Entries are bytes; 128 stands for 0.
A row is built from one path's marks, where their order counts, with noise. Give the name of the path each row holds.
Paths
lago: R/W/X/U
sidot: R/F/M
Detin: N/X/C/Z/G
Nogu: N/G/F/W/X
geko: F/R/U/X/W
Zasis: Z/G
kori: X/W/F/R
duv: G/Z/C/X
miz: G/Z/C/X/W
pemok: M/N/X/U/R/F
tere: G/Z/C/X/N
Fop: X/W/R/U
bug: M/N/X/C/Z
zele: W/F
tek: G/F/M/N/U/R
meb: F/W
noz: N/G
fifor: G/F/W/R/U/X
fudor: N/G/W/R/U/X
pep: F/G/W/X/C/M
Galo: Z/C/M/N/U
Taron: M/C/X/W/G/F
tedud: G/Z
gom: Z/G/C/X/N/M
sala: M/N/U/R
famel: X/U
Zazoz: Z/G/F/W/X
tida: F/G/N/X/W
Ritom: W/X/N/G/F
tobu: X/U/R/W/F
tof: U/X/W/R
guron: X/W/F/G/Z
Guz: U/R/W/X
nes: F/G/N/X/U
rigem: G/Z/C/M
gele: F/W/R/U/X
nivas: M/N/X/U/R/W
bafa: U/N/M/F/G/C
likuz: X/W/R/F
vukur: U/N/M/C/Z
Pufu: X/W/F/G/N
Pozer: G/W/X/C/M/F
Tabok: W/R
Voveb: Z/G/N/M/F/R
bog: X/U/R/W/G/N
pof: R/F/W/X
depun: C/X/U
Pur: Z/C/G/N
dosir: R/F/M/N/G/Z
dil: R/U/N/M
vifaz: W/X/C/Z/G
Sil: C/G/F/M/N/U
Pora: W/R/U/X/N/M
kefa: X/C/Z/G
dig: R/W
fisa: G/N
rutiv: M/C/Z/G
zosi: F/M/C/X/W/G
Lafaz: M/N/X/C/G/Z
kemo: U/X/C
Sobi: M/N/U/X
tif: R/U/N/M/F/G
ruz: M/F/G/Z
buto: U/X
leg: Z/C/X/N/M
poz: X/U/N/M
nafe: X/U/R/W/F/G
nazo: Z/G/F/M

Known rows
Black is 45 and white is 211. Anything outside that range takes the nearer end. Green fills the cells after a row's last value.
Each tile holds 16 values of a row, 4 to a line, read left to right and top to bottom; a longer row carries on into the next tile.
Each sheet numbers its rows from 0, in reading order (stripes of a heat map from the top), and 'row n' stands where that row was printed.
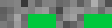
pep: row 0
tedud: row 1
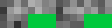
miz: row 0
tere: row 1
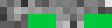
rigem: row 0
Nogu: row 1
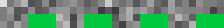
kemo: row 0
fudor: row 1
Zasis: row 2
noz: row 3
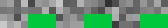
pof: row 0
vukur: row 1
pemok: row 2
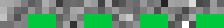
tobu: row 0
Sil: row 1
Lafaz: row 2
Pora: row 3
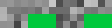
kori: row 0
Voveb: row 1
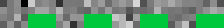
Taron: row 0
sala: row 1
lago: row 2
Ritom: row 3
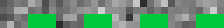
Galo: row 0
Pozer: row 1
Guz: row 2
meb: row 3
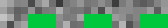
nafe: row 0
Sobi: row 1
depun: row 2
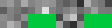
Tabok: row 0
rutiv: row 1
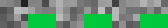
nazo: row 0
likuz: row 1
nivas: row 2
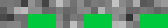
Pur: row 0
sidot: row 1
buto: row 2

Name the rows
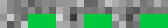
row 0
guron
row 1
Fop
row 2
tof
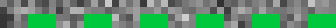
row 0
gom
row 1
Zazoz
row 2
fifor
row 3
bug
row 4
duv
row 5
tida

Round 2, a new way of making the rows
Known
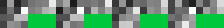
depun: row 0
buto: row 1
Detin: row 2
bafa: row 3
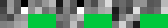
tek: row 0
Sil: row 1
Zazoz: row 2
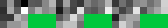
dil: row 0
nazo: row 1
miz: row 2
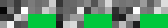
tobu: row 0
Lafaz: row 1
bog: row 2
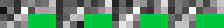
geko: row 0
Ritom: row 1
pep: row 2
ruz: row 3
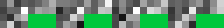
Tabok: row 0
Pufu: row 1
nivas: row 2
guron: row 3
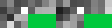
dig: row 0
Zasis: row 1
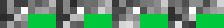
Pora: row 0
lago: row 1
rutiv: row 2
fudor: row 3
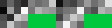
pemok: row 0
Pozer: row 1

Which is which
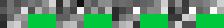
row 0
bug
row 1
Voveb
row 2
Pur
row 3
Fop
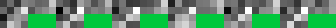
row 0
vifaz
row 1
gele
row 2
zele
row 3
rigem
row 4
meb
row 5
pof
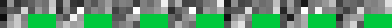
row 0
leg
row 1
sidot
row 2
fisa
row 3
noz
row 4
gom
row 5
sala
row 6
tere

